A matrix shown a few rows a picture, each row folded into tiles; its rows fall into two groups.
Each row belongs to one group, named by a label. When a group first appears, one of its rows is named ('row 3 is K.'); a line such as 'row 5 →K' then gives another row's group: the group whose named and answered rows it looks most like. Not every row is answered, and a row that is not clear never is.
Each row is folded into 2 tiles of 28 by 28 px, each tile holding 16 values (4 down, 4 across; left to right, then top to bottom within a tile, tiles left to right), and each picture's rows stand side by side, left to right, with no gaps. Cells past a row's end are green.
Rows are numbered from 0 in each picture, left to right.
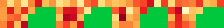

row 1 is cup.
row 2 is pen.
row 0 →cup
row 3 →pen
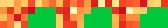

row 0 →cup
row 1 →pen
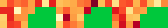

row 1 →pen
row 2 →pen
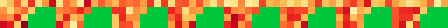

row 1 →cup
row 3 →pen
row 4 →cup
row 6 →pen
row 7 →cup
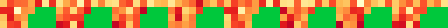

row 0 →pen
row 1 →cup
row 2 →cup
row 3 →pen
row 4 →pen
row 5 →cup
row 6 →cup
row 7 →cup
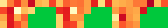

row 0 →pen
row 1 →pen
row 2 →pen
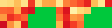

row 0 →cup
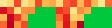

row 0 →cup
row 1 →pen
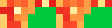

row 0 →pen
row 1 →pen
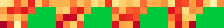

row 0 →cup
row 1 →cup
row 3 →pen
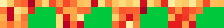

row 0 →pen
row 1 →pen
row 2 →cup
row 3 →cup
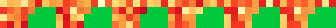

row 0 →cup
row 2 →cup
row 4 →pen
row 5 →pen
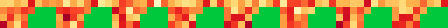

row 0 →cup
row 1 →cup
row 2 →pen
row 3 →cup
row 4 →cup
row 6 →cup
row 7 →cup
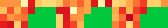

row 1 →pen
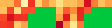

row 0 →cup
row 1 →cup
